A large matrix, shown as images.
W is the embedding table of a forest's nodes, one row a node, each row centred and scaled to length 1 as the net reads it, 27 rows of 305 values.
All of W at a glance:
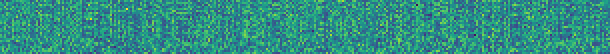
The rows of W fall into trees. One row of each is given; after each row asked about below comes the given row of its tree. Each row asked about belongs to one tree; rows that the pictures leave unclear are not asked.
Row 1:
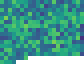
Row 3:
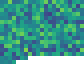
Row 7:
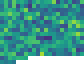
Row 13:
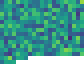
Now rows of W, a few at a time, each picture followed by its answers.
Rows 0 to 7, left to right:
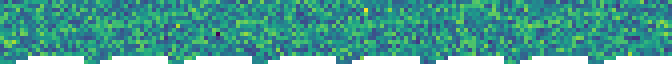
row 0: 3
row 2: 7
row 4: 1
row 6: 1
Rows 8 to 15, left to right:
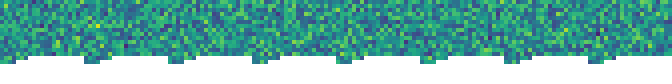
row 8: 13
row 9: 1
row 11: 3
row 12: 3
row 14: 3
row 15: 3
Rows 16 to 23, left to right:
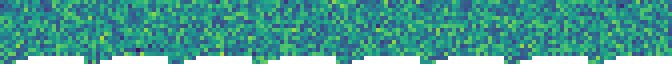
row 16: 1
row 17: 3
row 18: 3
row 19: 13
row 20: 13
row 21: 1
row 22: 1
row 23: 13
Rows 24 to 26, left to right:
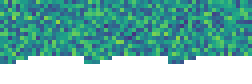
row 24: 7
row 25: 7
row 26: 3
